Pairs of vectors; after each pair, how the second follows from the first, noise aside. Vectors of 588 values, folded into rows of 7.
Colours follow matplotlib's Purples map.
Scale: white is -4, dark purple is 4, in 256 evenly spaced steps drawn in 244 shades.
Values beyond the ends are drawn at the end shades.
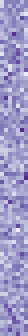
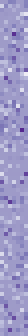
partly zeroed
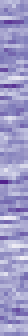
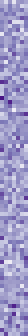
shuffled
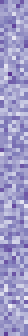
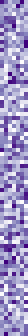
scaled up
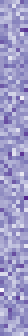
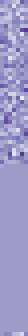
partly zeroed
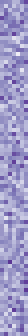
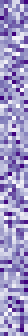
scaled up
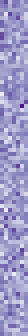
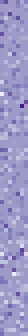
partly zeroed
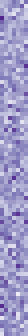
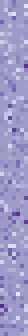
partly zeroed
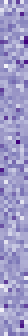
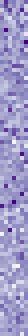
shuffled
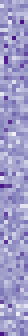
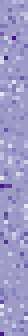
partly zeroed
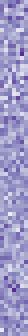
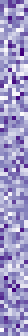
scaled up
